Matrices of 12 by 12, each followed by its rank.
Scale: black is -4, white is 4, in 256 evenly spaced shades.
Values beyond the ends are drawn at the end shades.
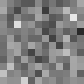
full rank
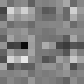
two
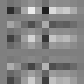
one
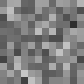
full rank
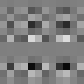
one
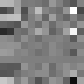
two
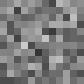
full rank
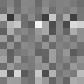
two
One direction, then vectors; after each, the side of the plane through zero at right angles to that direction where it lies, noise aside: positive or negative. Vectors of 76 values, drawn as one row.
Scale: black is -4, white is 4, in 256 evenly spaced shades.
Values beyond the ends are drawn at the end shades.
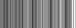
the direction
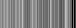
negative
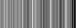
negative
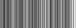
positive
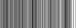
positive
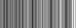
positive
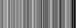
negative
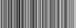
positive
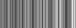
positive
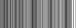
positive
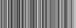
positive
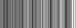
positive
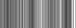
positive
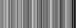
negative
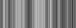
negative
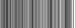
positive
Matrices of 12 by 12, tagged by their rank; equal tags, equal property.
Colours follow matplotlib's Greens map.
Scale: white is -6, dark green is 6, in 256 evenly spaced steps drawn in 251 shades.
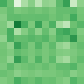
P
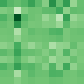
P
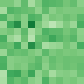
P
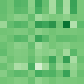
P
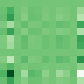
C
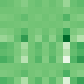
C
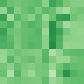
P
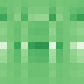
C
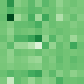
P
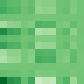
C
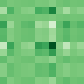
C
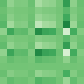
C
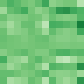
P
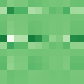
C
